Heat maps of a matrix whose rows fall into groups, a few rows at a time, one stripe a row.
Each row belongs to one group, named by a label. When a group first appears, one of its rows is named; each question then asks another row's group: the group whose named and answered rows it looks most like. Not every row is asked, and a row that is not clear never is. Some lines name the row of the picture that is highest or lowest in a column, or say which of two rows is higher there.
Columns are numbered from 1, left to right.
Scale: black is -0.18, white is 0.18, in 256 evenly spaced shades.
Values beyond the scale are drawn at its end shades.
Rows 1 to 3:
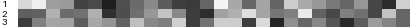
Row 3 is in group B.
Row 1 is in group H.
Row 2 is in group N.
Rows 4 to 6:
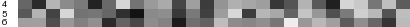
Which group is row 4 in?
N
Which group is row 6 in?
H
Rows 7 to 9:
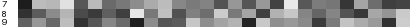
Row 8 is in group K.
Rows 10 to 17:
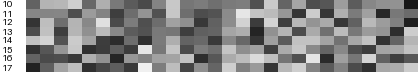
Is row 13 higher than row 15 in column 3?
No
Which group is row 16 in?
N
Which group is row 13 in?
H
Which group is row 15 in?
K
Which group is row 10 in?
B
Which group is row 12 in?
B
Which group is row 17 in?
K
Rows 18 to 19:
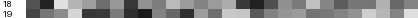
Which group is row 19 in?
H
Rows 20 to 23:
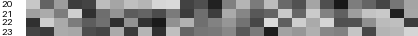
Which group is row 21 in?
H
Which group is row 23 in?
K
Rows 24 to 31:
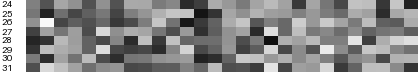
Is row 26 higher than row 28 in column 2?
Yes
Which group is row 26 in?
H
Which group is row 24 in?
N
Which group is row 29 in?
B
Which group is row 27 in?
B
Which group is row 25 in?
N
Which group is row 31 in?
B
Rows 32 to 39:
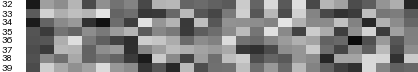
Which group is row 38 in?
H
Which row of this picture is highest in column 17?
34
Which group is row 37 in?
K
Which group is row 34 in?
K
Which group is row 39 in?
B
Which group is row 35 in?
N
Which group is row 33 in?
B
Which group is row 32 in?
B
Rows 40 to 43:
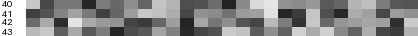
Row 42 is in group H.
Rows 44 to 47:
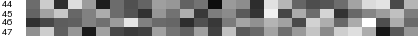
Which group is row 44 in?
H
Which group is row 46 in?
N
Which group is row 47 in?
H
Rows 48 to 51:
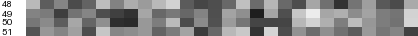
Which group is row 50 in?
H
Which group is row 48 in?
N
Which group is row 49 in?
H
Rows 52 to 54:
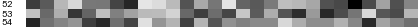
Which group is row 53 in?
N
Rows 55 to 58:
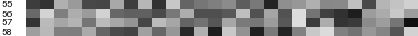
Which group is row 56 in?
B
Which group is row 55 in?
K
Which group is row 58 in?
H
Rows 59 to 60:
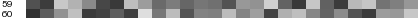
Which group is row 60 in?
K
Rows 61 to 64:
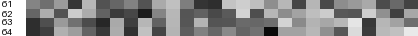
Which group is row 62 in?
H
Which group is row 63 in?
K
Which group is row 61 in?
N
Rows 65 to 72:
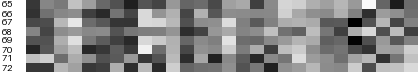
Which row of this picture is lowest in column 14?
71
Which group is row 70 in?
K
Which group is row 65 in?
H
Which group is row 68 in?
N
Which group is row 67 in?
K
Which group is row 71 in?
H
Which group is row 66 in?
K
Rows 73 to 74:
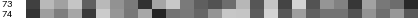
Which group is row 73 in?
B
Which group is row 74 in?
B
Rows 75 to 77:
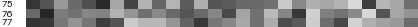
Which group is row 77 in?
N
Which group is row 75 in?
K
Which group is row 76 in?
N
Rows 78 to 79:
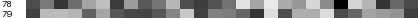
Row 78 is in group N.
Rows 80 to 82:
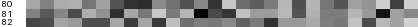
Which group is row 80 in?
H
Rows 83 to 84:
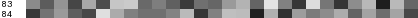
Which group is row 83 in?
N
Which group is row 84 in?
B
